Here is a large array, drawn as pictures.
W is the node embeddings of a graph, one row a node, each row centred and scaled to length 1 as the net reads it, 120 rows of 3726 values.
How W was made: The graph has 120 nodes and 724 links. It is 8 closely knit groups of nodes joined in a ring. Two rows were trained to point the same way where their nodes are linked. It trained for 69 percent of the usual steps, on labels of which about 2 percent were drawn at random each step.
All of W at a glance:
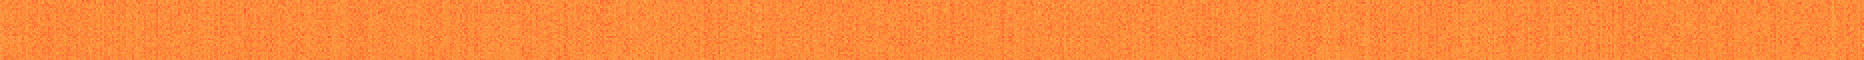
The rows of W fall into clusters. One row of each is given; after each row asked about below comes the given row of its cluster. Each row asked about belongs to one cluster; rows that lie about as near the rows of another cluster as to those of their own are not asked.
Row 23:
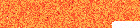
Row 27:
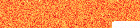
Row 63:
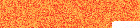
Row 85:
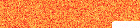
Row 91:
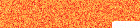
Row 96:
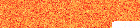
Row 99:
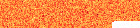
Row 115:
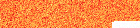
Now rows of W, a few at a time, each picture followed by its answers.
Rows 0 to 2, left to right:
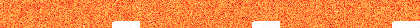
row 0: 23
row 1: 85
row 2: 85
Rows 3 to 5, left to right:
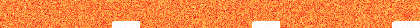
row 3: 27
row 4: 27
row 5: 23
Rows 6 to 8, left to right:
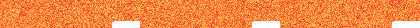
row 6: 23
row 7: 27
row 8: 115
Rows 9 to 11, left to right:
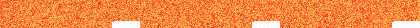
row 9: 115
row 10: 23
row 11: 63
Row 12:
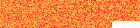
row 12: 91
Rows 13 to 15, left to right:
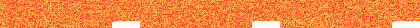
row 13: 96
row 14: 91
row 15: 99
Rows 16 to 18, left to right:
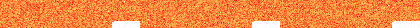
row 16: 23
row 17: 115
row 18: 85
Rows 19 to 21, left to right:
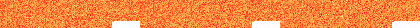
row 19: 115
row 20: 115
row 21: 23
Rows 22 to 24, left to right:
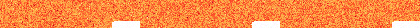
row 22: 63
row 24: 91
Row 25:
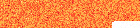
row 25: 23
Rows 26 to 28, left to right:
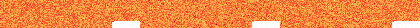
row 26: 23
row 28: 96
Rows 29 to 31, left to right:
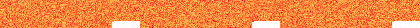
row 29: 27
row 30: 96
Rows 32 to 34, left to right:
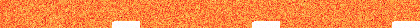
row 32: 115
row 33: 99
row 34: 27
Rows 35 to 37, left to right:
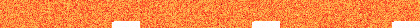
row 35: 63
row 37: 63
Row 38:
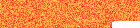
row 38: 96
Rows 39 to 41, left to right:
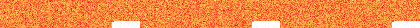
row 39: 63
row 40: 27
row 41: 99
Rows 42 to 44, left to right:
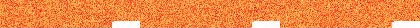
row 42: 96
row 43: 91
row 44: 63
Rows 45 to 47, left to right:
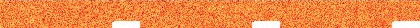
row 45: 99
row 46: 23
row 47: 27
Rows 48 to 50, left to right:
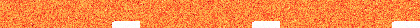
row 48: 85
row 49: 23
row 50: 99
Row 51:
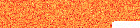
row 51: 85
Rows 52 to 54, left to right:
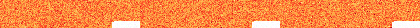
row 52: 63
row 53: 115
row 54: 96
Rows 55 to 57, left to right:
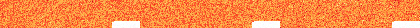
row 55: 115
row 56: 99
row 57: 115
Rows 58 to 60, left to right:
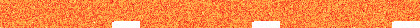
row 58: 99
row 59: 63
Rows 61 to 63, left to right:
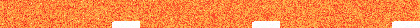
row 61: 85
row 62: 23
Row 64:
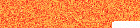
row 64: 96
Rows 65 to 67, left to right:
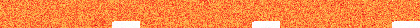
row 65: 27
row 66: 96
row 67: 99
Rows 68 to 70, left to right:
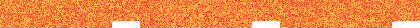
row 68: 91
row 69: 115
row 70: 96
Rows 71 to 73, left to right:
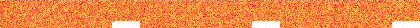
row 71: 115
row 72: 115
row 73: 63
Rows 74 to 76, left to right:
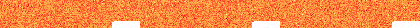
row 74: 63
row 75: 63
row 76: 27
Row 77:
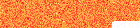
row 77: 27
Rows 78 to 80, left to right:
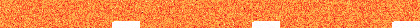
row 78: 91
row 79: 91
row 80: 63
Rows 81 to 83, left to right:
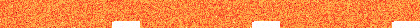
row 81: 115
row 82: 99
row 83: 63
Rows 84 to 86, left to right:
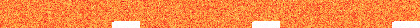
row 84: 63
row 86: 23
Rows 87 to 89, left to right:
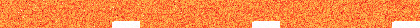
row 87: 91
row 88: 91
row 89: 115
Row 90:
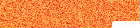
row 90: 27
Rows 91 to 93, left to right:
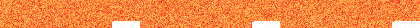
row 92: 23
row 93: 115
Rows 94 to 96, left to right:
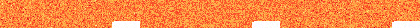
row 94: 27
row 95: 96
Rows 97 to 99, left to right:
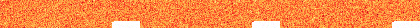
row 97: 115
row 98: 99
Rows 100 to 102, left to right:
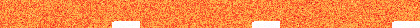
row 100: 63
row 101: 99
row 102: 96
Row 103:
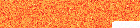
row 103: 91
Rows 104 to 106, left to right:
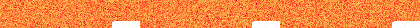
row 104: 27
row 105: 115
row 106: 96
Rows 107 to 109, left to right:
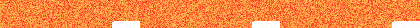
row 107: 85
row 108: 115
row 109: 99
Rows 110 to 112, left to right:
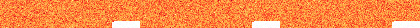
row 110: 96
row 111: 23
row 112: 27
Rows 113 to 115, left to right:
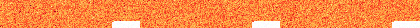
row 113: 85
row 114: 99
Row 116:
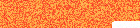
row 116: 85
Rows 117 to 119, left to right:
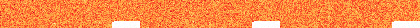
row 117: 99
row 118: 96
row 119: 63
